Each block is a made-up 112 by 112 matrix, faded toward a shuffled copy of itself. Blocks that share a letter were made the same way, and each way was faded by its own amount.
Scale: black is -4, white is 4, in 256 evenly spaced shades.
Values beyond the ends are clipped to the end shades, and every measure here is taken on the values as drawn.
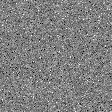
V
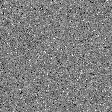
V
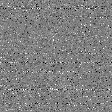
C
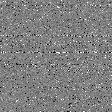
C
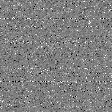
C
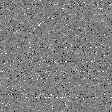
C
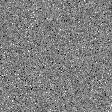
V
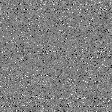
C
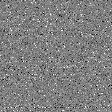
C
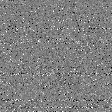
C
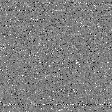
C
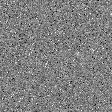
V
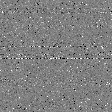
C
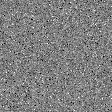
V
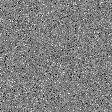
V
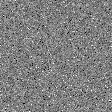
V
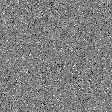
V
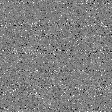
C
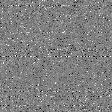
C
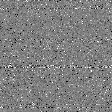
C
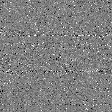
C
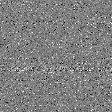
C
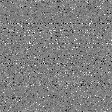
C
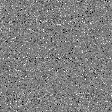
C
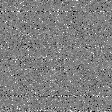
C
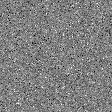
V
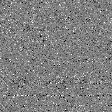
C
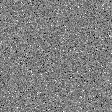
V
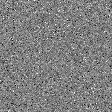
V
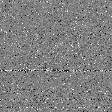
C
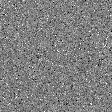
V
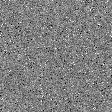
V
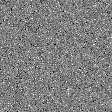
V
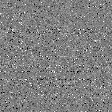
C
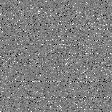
C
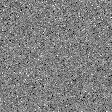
V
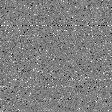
C
